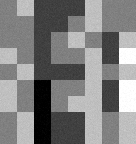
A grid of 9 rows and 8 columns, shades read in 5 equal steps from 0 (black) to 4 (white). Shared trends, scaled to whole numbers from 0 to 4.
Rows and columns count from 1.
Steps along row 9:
up down up same up down up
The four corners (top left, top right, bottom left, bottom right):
2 2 2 3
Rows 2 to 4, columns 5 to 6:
2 3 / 3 2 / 2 3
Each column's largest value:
3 3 1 2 3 3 2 4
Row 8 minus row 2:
0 1 -1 0 -1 0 0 1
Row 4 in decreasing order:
4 3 3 2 2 2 1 1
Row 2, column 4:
1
